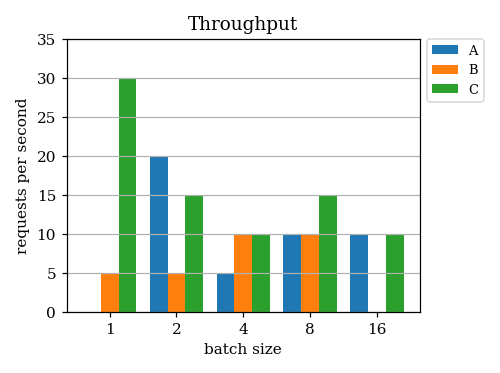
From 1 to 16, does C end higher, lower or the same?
lower
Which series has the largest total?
C
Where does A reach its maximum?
2
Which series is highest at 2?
A
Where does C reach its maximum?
1
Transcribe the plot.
Title: Throughput
x-axis: batch size, ticks 1 2 4 8 16
y-axis: requests per second, ticks 0 5 10 15 20 25 30 35
Legend: A, B, C
Values:
A: 0 20 5 10 10
B: 5 5 10 10 0
C: 30 15 10 15 10
